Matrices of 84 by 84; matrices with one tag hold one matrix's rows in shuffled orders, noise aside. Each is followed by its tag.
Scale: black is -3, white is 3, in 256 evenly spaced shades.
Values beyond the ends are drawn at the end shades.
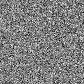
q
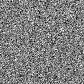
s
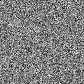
q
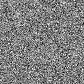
q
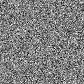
q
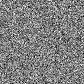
q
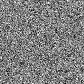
s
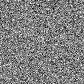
s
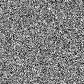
q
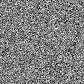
s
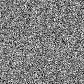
q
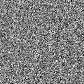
q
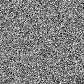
q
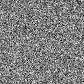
q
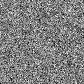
q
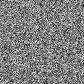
q
